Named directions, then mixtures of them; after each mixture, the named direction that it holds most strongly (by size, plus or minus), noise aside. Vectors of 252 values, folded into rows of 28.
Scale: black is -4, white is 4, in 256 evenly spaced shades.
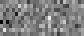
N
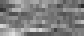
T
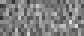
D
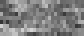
T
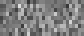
D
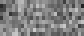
D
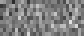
D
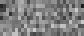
D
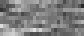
T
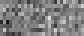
N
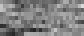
T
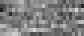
T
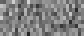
D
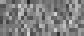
D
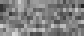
T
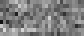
N
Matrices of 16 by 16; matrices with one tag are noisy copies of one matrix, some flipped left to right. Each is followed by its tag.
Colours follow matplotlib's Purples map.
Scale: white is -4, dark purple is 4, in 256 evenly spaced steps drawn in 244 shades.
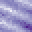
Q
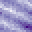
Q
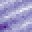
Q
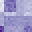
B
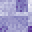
B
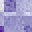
B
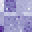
B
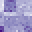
B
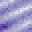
Q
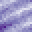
Q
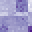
B
